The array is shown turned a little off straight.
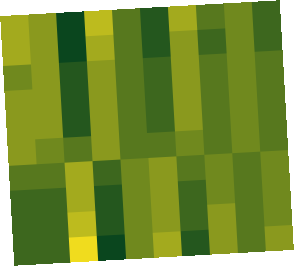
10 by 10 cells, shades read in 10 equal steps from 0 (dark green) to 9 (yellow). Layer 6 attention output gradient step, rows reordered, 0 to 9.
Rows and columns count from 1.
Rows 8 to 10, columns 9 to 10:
3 4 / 3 4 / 3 5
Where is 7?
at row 1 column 4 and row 9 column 3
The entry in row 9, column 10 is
4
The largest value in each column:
6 5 9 7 4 6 6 5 4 5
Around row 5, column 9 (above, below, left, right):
4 4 3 3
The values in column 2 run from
2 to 5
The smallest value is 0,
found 3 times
